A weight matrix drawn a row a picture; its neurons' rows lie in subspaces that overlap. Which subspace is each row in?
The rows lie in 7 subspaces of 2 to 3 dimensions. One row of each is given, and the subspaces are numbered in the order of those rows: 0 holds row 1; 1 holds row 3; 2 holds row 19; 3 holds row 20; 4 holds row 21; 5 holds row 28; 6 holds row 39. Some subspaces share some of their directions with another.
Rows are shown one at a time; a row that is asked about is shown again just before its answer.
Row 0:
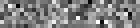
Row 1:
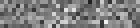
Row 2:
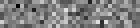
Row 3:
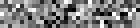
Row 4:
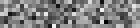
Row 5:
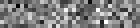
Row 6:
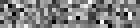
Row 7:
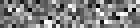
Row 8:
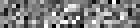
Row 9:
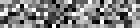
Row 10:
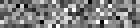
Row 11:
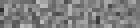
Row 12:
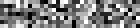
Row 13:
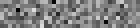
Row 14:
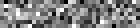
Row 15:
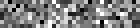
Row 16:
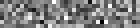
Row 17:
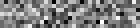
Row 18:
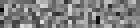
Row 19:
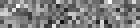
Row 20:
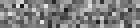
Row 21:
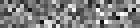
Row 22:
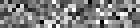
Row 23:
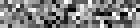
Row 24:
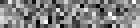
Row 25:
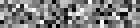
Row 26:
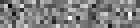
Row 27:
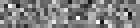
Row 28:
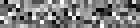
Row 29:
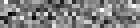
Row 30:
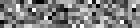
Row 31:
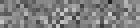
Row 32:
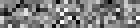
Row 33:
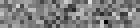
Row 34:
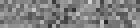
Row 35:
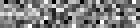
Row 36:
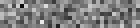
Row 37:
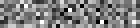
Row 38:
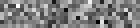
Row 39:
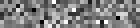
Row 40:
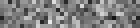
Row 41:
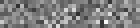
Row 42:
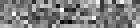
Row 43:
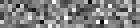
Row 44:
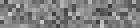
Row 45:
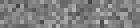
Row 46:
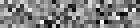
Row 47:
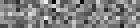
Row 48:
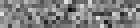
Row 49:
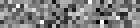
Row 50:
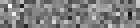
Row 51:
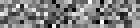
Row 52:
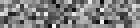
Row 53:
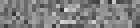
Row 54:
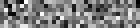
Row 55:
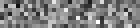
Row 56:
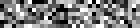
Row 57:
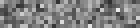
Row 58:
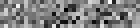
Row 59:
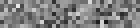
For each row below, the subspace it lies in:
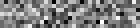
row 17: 6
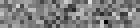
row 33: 1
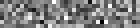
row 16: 0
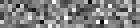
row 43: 0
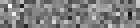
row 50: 3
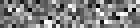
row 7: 4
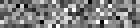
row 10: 1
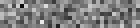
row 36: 3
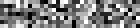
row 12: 6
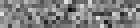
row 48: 1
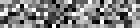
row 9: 5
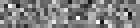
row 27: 3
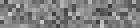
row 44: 5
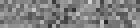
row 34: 0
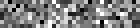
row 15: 2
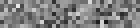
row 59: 1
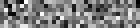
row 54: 3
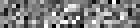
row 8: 0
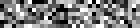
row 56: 4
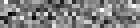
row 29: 5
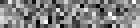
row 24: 2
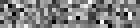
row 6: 3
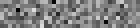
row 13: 6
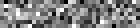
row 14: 6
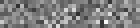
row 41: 2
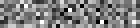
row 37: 1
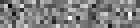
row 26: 3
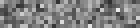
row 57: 2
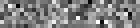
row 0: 3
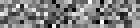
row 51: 5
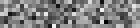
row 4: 5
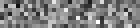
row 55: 3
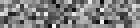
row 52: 5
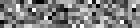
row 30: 4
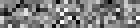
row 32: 2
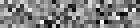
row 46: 4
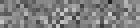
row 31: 2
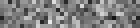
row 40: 2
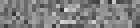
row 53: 0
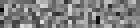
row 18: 1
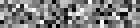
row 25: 0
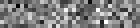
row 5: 6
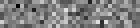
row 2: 4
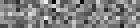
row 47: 6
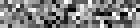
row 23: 1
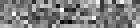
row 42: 0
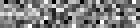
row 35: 6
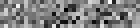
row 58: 0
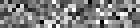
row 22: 4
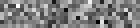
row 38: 3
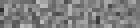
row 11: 1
